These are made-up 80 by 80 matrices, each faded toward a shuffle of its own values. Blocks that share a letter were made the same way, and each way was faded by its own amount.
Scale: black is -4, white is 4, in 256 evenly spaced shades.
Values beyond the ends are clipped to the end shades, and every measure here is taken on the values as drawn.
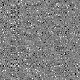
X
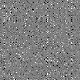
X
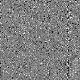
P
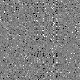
X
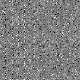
P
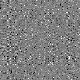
X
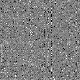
P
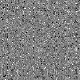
P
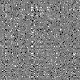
X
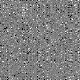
X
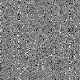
P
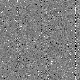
P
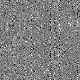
P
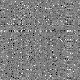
X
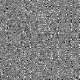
P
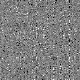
P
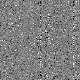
P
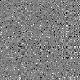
X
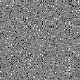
X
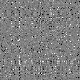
X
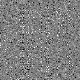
P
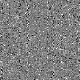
P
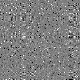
X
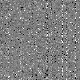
P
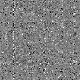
P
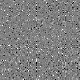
X
